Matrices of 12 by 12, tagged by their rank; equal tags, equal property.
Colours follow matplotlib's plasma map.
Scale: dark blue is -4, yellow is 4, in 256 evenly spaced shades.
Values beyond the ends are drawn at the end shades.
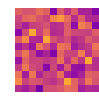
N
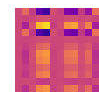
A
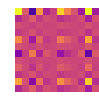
A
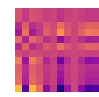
A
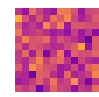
N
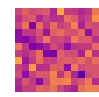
N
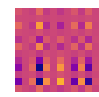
A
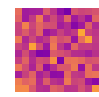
N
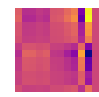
A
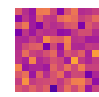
N
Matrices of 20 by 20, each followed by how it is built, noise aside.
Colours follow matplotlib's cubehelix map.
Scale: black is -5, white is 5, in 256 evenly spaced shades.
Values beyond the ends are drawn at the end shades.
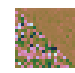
lower triangular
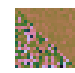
lower triangular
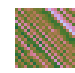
Toeplitz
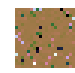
sparse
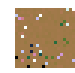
sparse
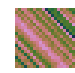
Toeplitz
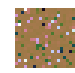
sparse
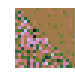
lower triangular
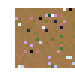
sparse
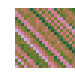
Toeplitz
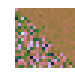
lower triangular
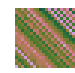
Toeplitz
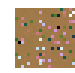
sparse
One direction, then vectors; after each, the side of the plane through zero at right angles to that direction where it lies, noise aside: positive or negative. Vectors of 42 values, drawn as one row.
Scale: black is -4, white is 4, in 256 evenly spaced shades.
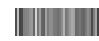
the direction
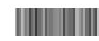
negative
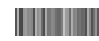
positive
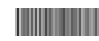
negative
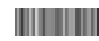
positive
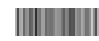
negative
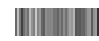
positive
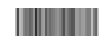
negative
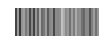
positive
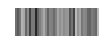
negative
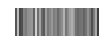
positive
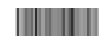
negative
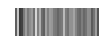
positive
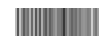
negative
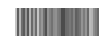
negative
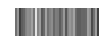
positive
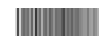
negative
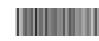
negative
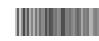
negative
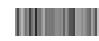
negative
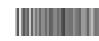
negative
